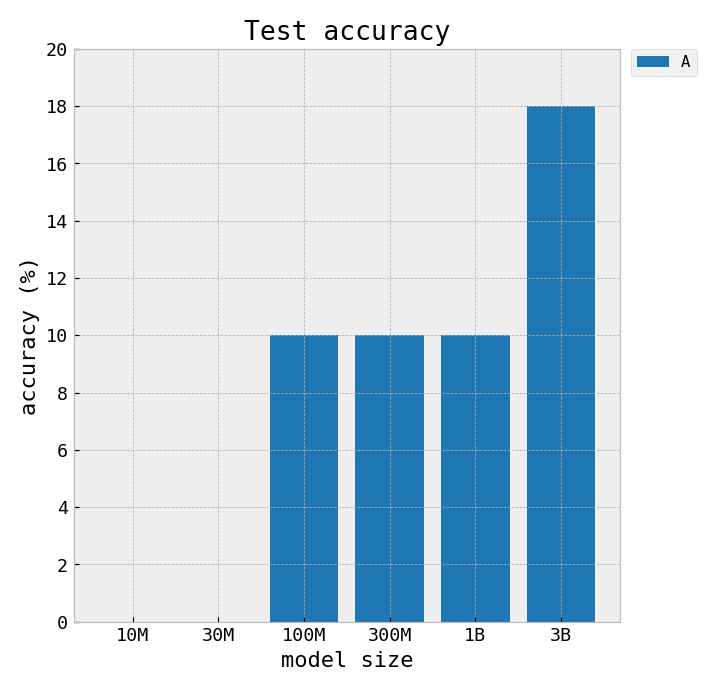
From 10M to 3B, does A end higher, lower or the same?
higher
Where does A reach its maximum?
3B
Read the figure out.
Title: Test accuracy
x-axis: model size, ticks 10M 30M 100M 300M 1B 3B
y-axis: accuracy (%), ticks 0 2 4 6 8 10 12 14 16 18 20
Legend: A
Values:
A: 0 0 10 10 10 18
